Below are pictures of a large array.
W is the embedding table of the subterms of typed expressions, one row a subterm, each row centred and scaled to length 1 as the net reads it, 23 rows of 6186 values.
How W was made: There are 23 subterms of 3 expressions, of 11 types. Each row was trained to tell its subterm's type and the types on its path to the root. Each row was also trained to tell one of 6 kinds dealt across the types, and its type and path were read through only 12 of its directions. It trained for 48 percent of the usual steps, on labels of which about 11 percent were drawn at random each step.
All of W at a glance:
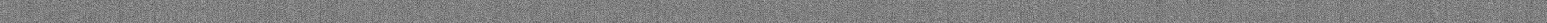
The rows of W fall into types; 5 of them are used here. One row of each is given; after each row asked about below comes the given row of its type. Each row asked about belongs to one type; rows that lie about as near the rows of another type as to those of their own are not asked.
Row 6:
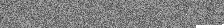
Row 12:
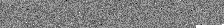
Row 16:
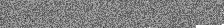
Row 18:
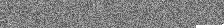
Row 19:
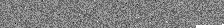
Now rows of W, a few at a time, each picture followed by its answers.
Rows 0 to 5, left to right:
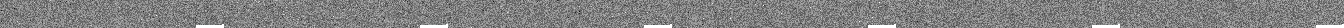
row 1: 12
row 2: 19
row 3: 6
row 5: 19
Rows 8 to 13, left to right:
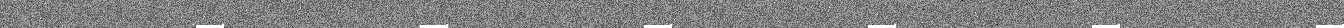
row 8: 6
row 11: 6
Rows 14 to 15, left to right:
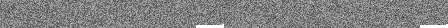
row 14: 12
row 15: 19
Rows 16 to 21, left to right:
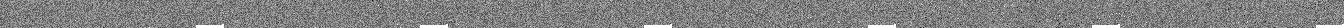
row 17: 16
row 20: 18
